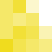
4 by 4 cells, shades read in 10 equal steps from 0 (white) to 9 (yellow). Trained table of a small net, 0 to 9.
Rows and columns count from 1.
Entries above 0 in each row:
3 3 4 4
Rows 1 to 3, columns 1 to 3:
6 8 2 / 6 5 6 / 6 8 7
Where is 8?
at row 1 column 2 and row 3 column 2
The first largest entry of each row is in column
2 1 2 1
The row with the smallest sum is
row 1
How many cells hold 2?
1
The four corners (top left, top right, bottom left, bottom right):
6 0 9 5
